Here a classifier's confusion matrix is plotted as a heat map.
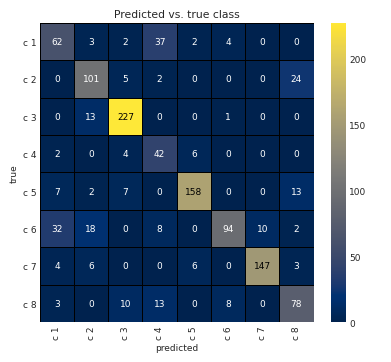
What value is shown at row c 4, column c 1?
2
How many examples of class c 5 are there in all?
187
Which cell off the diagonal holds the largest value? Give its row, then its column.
c 1, c 4
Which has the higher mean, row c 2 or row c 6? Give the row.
c 6
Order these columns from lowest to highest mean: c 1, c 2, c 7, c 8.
c 1, c 8, c 2, c 7
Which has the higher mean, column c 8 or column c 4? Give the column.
c 8
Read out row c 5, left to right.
7 2 7 0 158 0 0 13
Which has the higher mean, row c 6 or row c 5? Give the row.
c 5
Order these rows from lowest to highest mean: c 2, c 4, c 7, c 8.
c 4, c 8, c 2, c 7
